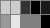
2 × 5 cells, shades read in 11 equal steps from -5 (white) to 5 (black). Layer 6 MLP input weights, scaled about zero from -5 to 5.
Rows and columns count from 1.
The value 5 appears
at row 1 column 4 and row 2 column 5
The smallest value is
-4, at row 2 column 2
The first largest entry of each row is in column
4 5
